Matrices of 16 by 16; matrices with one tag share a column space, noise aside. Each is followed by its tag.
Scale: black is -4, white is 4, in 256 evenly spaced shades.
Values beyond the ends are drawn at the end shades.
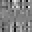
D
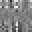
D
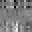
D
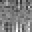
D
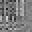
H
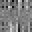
D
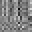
H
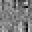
D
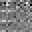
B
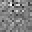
B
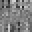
D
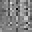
H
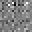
B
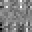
D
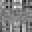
D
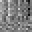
H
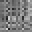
H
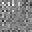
B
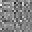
B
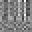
H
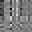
H
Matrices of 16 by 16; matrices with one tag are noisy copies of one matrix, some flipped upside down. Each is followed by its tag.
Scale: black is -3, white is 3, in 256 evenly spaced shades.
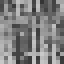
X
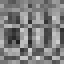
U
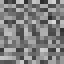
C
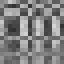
U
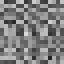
C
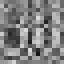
U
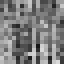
X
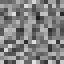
C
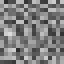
C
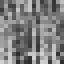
X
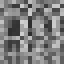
U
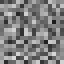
C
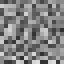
C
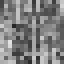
X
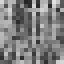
X
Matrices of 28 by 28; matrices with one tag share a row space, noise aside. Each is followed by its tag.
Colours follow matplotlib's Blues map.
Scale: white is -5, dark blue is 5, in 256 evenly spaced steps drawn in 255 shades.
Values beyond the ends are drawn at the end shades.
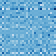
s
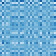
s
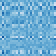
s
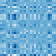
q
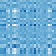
q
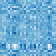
q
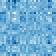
q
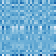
s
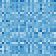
s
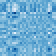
q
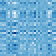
q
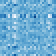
q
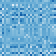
s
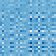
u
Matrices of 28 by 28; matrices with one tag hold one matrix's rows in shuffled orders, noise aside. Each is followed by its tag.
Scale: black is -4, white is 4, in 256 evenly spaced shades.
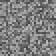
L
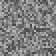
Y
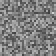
Y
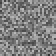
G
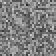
L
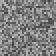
Y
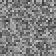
L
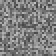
G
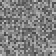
G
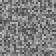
G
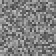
Y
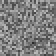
Y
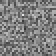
G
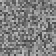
G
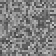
L
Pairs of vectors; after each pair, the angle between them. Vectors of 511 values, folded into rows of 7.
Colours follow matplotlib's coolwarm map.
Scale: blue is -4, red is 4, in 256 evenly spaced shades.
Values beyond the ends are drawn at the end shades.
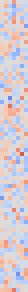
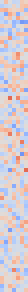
partly opposed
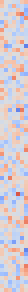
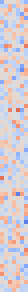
nearly opposite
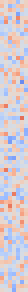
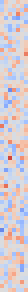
partly opposed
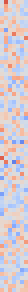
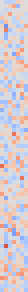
partly opposed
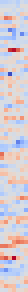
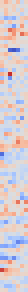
nearly opposite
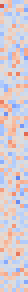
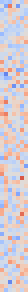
orthogonal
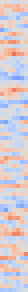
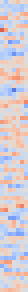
nearly opposite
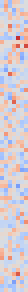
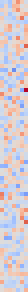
partly aligned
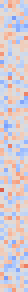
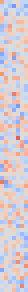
orthogonal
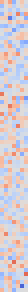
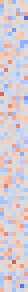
nearly parallel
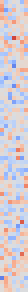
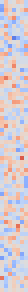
nearly opposite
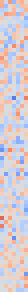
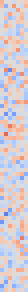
orthogonal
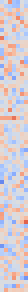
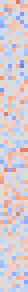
partly opposed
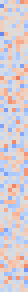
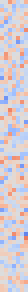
orthogonal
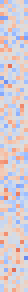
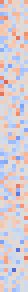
nearly opposite
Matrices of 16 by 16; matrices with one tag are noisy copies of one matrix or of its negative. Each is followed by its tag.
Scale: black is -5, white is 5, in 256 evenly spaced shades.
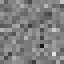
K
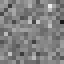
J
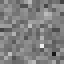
K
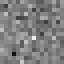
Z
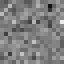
J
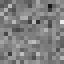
J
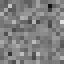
J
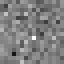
Z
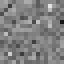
J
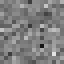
K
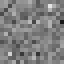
J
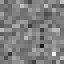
K
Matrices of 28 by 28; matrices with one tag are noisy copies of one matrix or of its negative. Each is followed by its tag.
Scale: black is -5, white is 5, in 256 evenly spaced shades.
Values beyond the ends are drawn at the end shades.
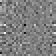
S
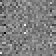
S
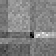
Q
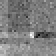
Q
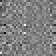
S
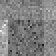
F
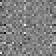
S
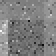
F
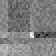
Q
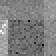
F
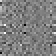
S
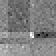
Q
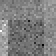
F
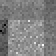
F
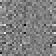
S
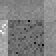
F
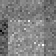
F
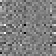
S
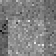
F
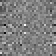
S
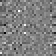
S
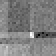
Q
